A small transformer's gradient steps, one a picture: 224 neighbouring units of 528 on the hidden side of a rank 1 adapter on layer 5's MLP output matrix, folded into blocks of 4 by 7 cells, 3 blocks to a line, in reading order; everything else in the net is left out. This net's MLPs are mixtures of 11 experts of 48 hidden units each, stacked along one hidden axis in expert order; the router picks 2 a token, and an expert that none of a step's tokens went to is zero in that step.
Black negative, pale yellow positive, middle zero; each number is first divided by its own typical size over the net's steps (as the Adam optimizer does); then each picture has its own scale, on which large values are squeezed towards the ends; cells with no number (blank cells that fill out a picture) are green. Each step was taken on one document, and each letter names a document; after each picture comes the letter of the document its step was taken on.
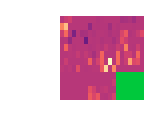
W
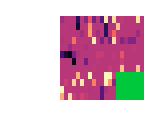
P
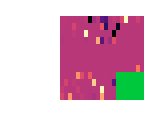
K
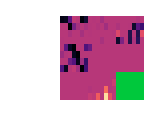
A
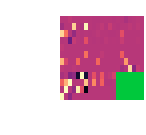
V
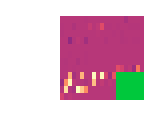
V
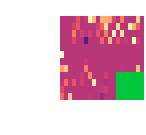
K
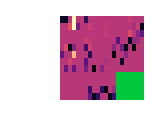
A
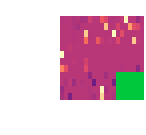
K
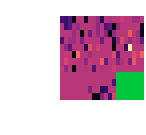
A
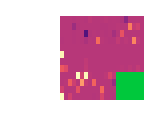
K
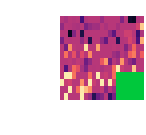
A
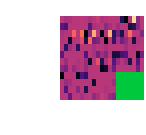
W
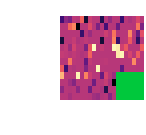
A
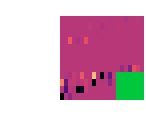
V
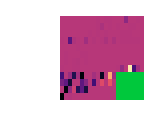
V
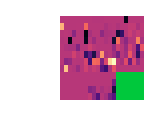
W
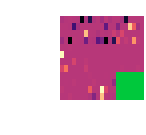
K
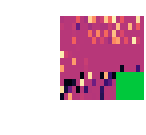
P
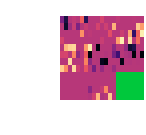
A
